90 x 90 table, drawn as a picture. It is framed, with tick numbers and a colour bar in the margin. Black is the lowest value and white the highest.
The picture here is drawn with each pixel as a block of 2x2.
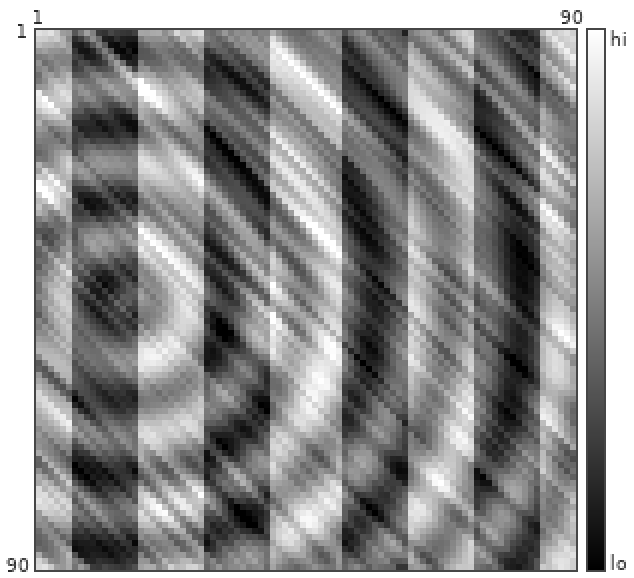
Average level on the scale: 50%. Stripes: upright, repeating 4 times. Rings: centred on the middle left. Slope: none.
